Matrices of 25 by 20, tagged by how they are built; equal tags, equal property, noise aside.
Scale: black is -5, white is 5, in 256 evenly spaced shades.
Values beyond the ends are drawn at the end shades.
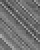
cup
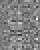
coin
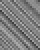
cup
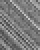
cup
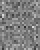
coin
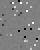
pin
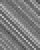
cup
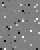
pin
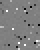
pin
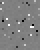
pin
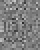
coin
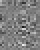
coin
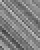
cup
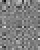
coin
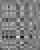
coin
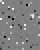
pin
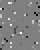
pin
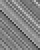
cup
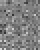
coin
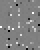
pin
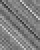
cup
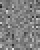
coin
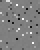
pin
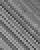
cup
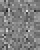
coin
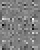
coin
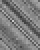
cup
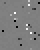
pin
